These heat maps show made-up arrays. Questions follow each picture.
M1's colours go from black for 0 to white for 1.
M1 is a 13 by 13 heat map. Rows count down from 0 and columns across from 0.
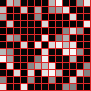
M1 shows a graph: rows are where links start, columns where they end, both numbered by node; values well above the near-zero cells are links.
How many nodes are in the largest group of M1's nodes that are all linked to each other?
3
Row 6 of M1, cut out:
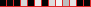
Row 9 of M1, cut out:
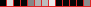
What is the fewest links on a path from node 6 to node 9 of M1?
1
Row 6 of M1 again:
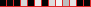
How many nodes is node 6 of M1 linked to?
6
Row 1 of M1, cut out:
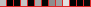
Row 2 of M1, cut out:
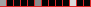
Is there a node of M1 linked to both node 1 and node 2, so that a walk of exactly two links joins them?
yes
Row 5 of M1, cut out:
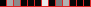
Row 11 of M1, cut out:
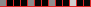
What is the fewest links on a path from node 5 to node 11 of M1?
3
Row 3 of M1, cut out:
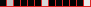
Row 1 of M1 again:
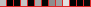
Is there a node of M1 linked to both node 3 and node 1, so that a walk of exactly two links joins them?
no
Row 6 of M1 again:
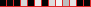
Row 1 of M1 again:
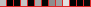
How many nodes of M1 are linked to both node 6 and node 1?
5
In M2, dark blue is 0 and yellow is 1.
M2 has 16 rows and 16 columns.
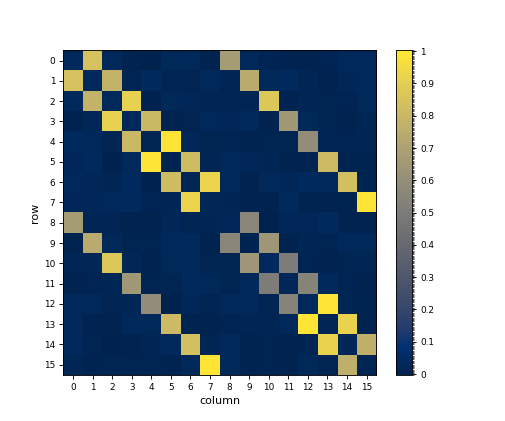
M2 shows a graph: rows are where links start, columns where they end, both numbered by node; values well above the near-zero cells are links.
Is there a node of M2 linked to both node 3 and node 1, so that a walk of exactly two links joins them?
yes
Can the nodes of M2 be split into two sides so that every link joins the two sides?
yes
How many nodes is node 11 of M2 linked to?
3
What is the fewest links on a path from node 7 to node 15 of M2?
1
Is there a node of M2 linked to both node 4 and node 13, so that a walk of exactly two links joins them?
yes
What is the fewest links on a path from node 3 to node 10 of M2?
2
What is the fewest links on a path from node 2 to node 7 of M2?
5
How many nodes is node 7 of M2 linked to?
2
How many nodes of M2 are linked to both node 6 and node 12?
0
